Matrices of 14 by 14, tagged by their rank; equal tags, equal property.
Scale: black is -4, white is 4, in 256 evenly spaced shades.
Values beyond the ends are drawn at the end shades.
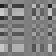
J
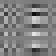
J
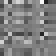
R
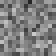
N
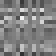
R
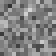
N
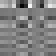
J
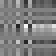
J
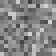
N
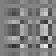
J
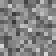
N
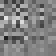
R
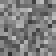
N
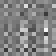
R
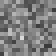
N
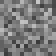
N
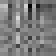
R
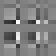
J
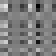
J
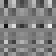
J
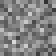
N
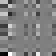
J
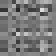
R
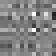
R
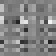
R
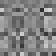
R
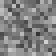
N
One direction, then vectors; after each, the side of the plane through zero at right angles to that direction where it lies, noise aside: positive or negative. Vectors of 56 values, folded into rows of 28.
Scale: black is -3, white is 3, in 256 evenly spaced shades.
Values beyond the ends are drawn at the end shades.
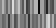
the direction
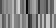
positive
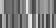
negative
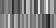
negative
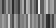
negative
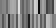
positive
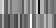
positive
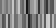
positive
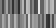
negative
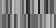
positive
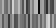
positive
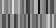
positive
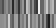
negative
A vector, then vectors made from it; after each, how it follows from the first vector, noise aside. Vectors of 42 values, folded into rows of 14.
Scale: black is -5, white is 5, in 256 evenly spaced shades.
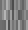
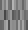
sign-scrambled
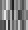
scaled up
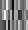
scaled up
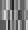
scaled up
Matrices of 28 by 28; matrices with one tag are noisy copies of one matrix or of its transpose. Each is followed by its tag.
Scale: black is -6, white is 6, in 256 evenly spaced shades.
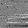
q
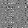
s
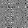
s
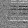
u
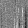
q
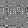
s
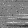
q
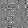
s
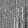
q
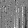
q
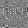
s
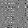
s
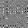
s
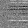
u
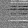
u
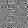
s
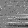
q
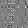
s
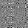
s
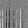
u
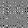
s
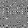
s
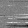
q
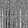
u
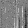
q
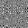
s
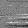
q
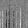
u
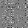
s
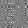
s
